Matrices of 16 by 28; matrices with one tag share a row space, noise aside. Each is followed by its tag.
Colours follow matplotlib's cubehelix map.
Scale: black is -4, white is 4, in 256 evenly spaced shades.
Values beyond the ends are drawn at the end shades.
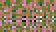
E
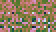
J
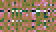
J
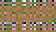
E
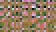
J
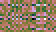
J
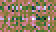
J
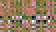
J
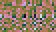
E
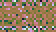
E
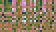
E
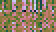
E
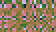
E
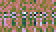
E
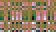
J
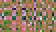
E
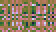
J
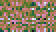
J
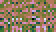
J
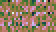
J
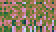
E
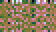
J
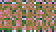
E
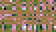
E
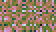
E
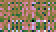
J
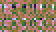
E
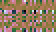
E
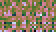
E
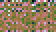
J
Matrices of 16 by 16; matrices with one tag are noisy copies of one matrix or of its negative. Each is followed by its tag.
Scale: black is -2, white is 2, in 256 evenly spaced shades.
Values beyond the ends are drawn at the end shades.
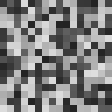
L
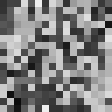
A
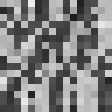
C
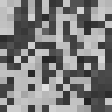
A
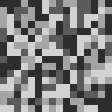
L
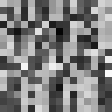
C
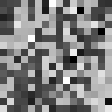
A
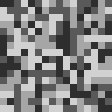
L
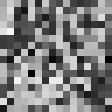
A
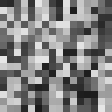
C
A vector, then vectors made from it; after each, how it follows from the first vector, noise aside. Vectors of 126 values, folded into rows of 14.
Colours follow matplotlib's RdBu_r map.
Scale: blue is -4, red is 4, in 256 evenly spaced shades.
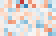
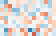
reversed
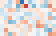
negated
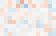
shrunk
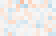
shrunk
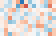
negated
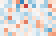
negated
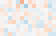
shrunk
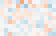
shrunk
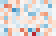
reversed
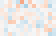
shrunk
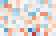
reversed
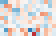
reversed
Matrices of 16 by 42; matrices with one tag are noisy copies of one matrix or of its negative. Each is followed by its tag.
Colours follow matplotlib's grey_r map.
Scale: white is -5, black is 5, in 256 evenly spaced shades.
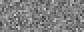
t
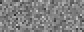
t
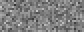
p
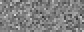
t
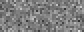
p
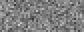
p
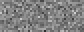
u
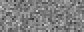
p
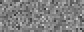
t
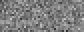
u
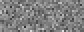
u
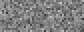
u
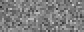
p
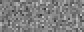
t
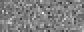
u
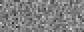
t
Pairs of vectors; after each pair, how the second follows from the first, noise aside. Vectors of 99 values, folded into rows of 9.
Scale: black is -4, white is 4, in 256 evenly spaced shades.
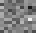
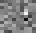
shuffled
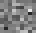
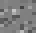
partly zeroed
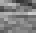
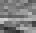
reversed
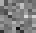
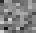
shuffled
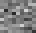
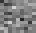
reversed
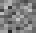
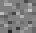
partly zeroed
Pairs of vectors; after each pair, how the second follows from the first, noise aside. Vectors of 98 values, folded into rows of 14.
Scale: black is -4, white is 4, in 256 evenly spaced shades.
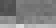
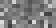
shuffled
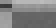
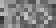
shuffled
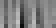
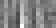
negated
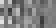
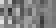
copied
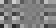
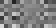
negated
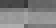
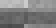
negated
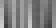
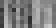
negated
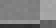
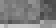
negated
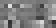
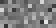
shuffled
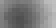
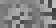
sign-scrambled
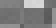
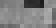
negated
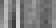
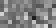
shuffled
